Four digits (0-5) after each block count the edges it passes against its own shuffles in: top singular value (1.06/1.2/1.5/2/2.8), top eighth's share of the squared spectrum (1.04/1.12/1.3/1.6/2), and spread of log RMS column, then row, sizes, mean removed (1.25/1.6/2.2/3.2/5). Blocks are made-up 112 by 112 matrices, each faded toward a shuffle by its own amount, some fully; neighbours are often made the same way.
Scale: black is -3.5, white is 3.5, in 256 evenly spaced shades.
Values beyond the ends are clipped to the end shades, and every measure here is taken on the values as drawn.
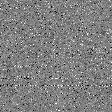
2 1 0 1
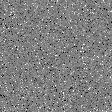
0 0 0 0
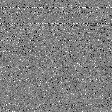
2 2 0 3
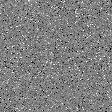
0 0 0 0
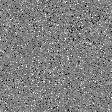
0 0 0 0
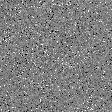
0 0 0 0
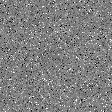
0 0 0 0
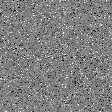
0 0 0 1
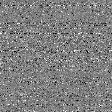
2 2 0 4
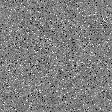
0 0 0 1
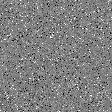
0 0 0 0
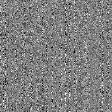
1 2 4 0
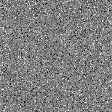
0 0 1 0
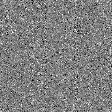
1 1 2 0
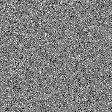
0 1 2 0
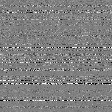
3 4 0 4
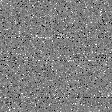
2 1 0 2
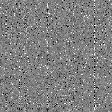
4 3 2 1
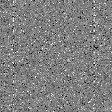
4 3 2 0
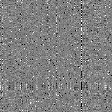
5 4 3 1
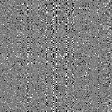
5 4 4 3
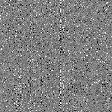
4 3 2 1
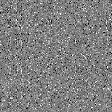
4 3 2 1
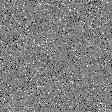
1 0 0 0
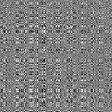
5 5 4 4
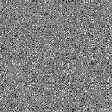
4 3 1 2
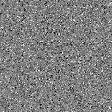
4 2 1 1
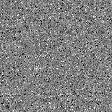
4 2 1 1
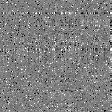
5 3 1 2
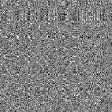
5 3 3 2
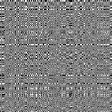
5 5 4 4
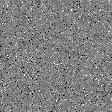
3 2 0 0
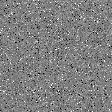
3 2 0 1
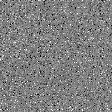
3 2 1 1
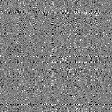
4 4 3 3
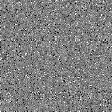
4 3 1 2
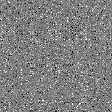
3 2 1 1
